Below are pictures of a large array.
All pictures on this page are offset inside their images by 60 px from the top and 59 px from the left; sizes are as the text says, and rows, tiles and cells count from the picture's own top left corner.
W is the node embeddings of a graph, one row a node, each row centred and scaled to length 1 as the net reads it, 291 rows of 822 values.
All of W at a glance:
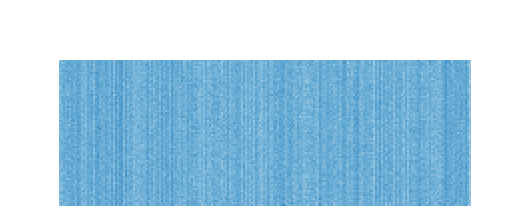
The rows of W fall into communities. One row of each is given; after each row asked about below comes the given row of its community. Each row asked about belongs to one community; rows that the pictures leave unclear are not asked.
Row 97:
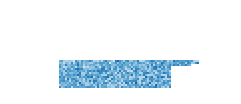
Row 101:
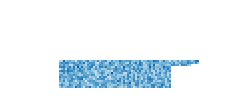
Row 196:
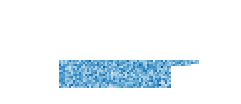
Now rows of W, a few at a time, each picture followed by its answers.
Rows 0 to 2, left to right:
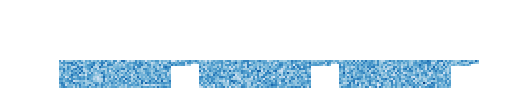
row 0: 101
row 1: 97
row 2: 196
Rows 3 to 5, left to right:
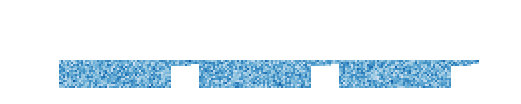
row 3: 97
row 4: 101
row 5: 101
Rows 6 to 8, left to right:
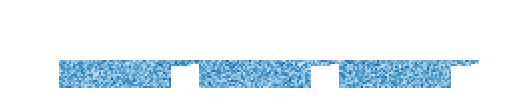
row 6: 101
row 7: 196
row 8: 196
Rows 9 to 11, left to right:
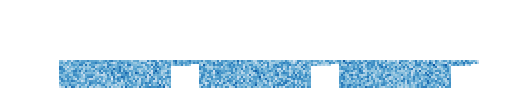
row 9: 97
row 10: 196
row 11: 101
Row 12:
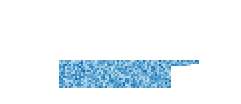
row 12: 196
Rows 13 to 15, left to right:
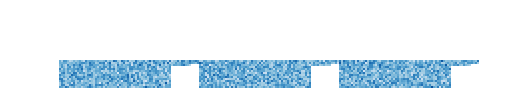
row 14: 101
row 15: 101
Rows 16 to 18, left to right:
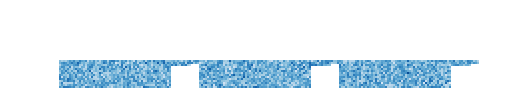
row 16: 101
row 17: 97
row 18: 97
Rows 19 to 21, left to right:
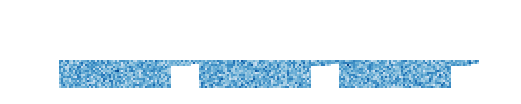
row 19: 196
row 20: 101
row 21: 101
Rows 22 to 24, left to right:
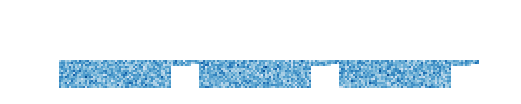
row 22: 97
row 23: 101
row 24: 97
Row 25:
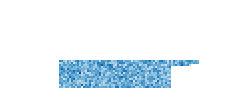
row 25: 97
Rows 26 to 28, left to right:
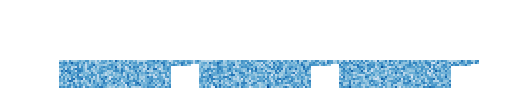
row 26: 101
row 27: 101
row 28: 101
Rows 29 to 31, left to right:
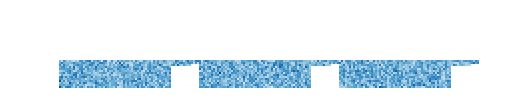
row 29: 101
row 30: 196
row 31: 196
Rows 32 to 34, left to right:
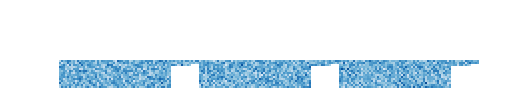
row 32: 196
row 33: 101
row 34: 97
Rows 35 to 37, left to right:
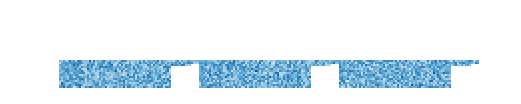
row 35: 101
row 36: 101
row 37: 97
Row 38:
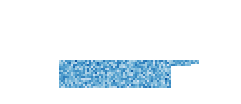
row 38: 196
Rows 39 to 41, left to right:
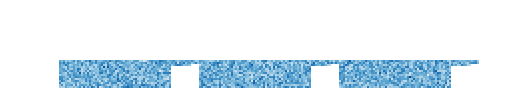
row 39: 97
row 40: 101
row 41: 196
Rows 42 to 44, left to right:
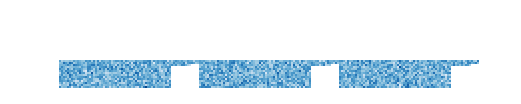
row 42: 101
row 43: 101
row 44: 97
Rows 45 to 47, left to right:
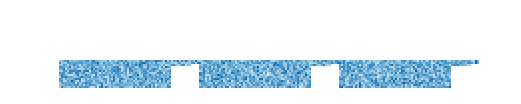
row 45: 196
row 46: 196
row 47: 101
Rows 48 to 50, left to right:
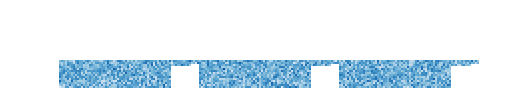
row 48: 97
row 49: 97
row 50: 196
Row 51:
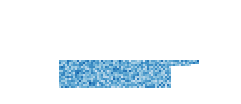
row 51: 196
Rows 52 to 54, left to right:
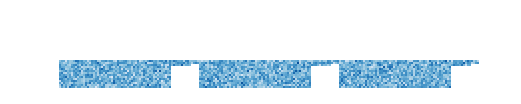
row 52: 97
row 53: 101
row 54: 97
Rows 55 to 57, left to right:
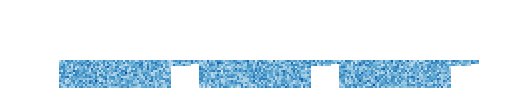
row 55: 196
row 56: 97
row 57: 196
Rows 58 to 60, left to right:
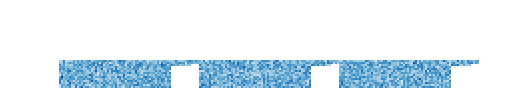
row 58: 101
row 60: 101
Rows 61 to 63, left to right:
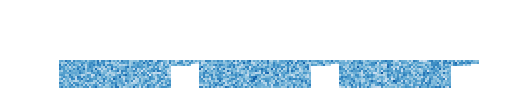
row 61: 196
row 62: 196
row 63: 97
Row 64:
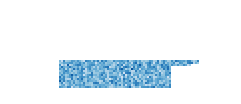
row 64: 101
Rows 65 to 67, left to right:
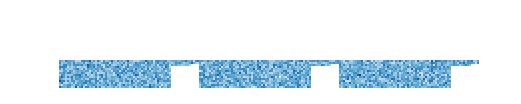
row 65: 196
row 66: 196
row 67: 97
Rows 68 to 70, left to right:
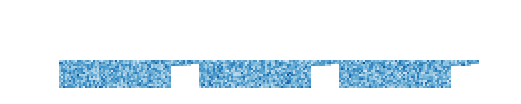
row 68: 101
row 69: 101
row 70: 101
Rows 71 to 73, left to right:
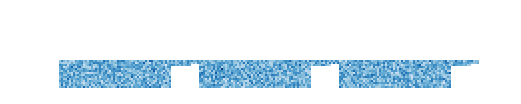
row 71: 97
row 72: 196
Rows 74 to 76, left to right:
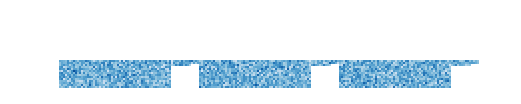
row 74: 97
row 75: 196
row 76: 196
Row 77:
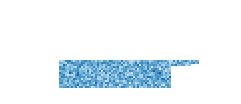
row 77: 196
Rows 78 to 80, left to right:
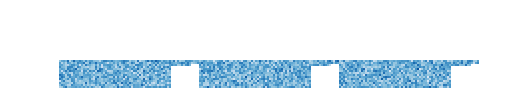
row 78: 97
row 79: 101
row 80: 97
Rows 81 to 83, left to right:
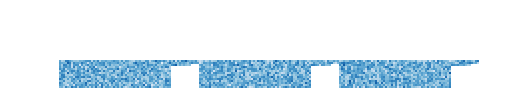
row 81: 196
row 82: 101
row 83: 101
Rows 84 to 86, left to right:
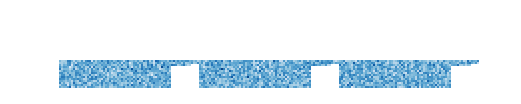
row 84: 196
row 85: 97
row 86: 101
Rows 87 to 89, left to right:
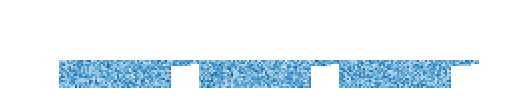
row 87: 97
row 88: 101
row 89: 97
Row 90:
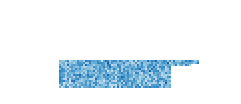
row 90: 97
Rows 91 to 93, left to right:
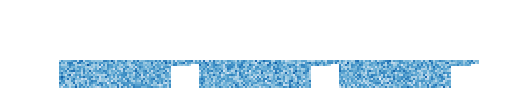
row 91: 97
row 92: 101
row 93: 97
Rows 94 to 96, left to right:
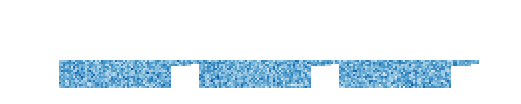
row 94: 101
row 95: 101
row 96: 97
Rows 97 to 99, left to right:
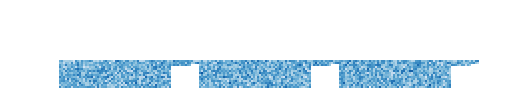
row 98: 97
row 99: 196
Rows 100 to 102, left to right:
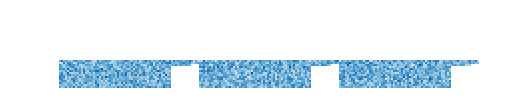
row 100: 97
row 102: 101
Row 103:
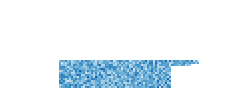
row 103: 196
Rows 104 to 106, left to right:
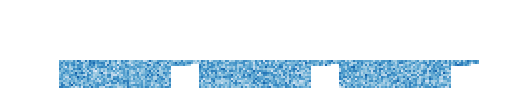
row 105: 97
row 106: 97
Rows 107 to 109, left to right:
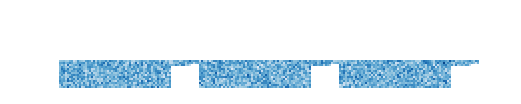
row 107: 101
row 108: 97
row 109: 196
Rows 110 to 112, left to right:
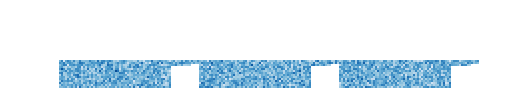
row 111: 101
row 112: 101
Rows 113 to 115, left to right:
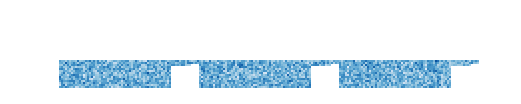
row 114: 101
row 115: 196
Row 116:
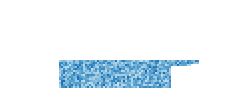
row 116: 101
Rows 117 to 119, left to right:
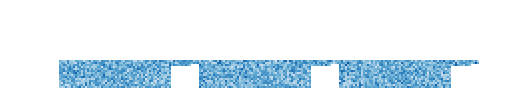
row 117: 97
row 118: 97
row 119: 97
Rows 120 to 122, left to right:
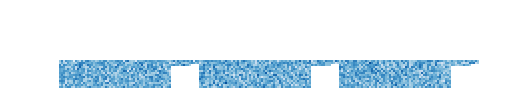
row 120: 196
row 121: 196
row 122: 196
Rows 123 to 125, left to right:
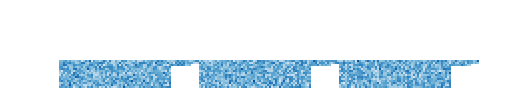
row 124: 97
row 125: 101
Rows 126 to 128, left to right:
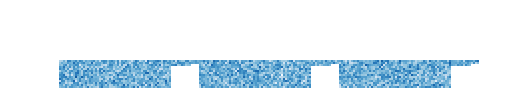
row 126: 196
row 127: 97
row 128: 97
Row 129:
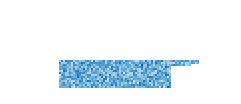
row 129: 196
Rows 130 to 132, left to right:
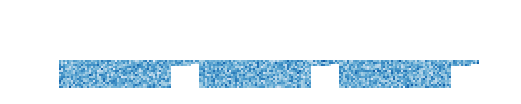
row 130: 196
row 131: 196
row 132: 97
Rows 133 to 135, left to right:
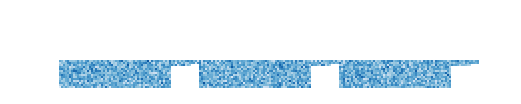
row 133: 196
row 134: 196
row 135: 196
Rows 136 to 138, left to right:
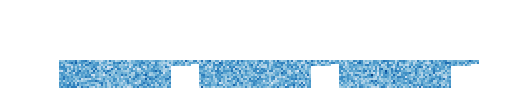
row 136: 196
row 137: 196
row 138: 97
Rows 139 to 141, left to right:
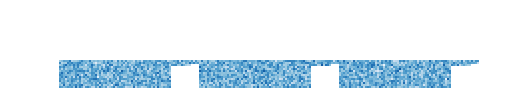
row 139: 196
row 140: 97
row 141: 101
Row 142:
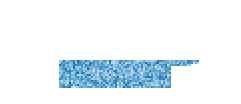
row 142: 101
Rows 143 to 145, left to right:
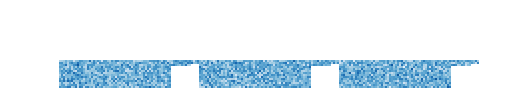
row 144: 97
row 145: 196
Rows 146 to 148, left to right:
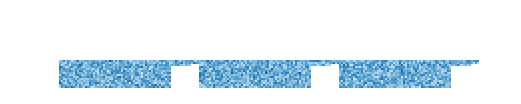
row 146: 97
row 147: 196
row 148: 101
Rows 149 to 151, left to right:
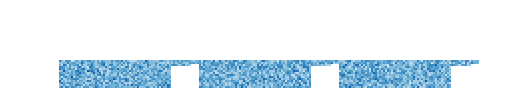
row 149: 196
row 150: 101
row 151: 196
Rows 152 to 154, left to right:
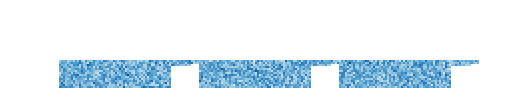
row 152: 101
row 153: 97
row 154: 196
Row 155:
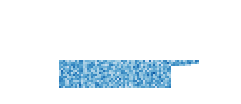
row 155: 101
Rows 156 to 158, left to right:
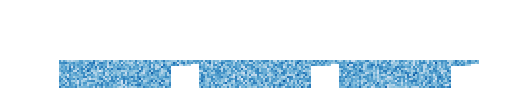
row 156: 101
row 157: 196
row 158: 101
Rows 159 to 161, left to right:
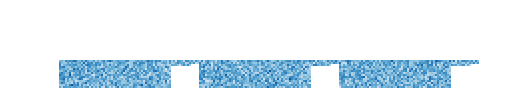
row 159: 196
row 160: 196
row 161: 196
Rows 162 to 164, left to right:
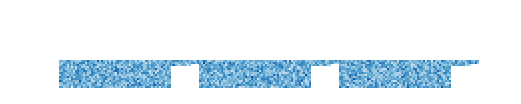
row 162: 196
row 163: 101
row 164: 101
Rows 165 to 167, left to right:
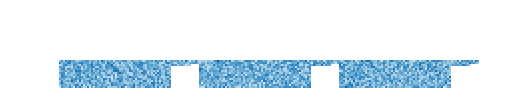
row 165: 196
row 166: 97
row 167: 196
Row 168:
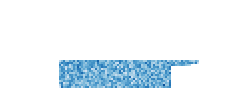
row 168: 101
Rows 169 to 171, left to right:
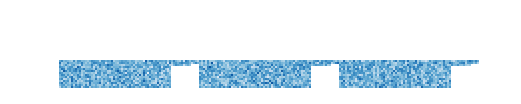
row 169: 97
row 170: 97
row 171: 101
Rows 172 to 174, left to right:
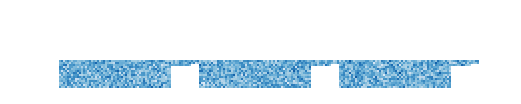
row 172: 97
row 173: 97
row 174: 196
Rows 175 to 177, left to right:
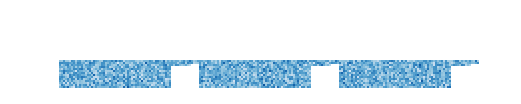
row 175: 101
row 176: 196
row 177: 196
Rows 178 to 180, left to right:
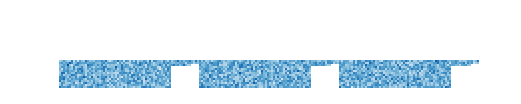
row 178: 101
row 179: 101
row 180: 101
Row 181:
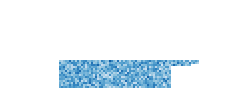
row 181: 196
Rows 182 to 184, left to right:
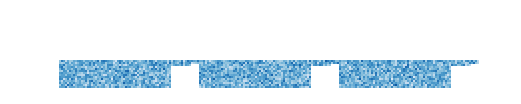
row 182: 97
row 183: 97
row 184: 196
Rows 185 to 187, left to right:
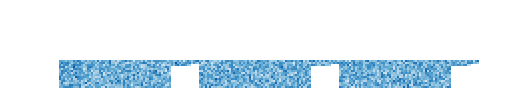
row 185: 101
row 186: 196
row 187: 101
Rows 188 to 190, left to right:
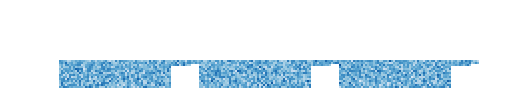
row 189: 97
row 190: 97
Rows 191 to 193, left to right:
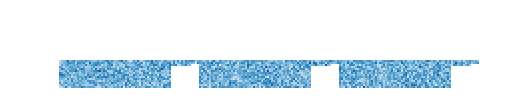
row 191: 97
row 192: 97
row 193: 97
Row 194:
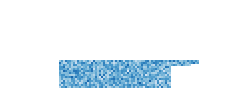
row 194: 196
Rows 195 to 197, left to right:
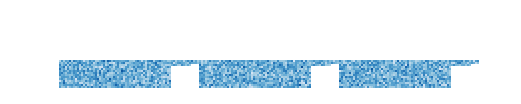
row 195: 196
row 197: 196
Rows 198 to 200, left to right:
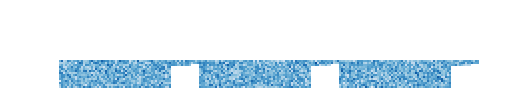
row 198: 97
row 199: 101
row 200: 101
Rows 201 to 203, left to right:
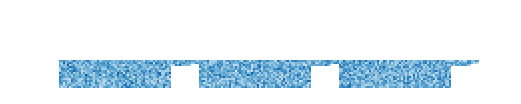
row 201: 97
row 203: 101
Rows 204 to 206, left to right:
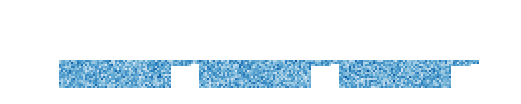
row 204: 97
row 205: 97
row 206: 97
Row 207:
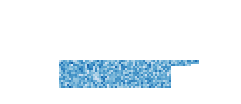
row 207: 101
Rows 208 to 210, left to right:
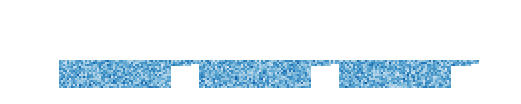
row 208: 97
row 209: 196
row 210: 101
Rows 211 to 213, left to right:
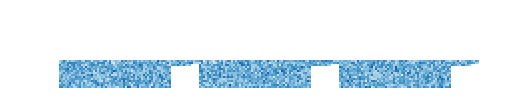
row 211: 101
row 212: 97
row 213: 101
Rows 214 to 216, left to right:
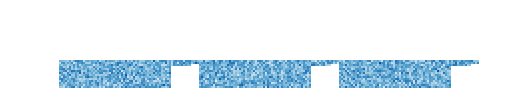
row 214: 97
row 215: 101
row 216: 97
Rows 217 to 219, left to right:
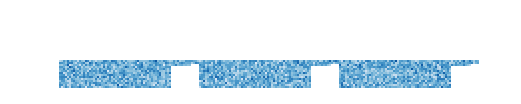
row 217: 97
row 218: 101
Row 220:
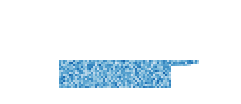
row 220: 101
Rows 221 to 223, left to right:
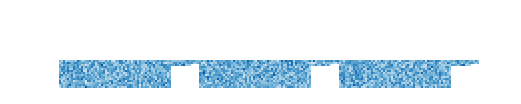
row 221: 101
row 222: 196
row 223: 196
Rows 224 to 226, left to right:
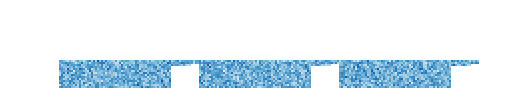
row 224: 101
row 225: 101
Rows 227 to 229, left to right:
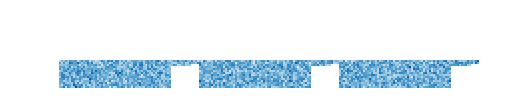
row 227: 196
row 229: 101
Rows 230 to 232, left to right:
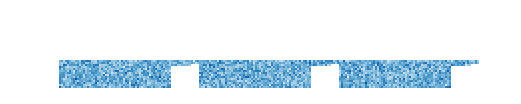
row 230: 196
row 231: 97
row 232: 101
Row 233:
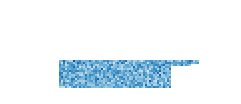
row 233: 97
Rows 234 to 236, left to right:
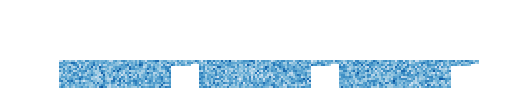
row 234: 101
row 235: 196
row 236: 196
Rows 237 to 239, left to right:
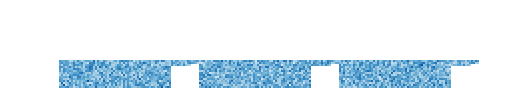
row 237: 101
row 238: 97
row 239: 196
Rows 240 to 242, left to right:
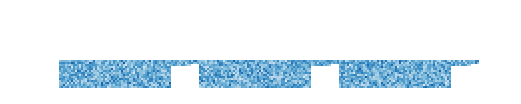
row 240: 101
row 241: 97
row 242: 101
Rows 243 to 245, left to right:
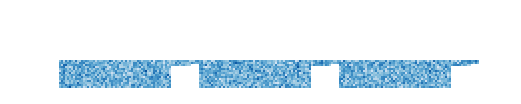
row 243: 196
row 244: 97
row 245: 101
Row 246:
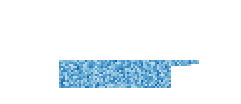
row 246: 101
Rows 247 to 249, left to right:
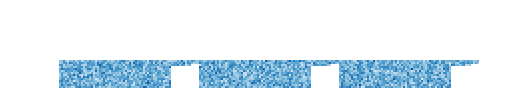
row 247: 101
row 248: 101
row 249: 101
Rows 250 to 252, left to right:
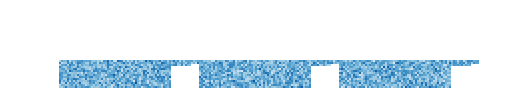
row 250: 97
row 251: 101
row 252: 97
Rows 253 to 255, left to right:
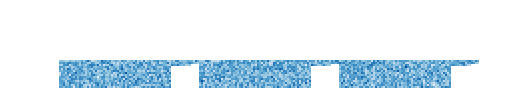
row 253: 101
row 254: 196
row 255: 101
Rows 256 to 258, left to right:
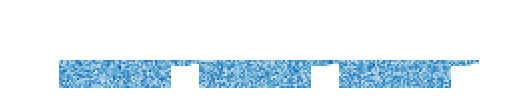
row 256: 97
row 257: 101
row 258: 101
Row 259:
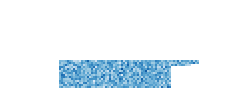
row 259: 196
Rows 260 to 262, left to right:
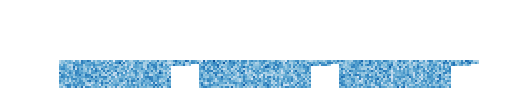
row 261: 101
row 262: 97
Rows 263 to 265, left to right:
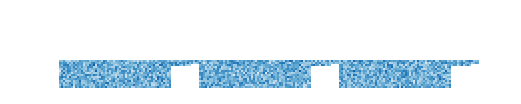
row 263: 101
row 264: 196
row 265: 97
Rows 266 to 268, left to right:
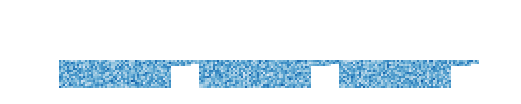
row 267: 196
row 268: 97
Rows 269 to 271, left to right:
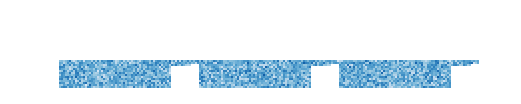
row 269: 196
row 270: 97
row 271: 101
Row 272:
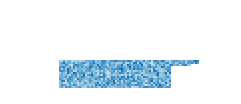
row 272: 101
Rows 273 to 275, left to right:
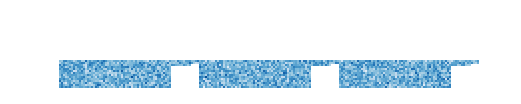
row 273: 101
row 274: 97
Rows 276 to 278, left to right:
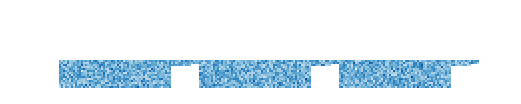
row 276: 97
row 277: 196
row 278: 196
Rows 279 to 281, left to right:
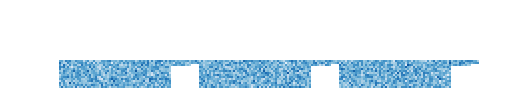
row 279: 196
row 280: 97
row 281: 97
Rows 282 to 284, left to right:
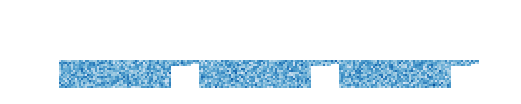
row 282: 101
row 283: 196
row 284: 196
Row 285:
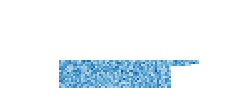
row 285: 196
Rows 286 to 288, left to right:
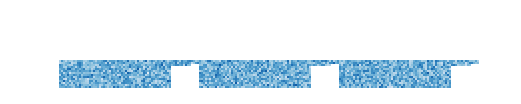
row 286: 97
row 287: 196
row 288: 196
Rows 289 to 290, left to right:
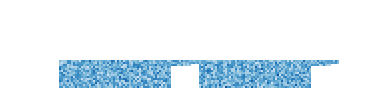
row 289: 196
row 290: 101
